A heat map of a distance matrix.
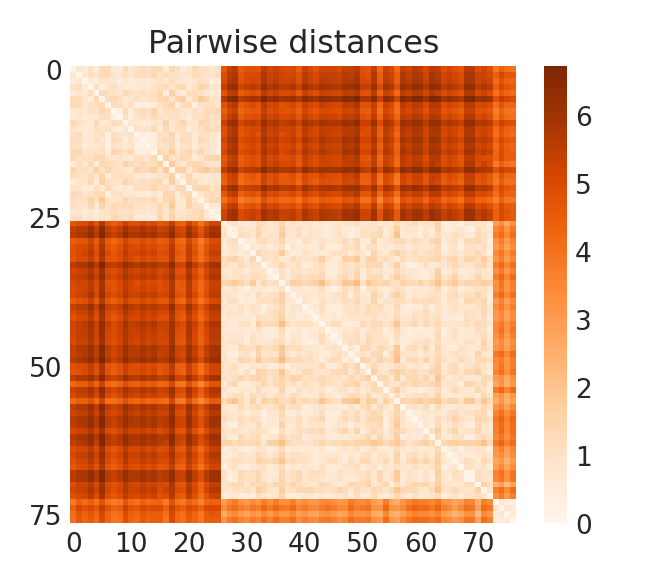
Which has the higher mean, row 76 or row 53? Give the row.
76
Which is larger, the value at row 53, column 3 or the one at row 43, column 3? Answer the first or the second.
the second
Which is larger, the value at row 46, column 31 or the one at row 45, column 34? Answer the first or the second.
the first
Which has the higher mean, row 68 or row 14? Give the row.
14
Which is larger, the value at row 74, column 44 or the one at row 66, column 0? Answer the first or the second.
the second
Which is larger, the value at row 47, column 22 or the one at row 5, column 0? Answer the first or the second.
the first
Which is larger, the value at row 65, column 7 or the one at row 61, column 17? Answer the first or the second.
the second
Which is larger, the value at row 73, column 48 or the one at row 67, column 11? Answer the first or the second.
the second
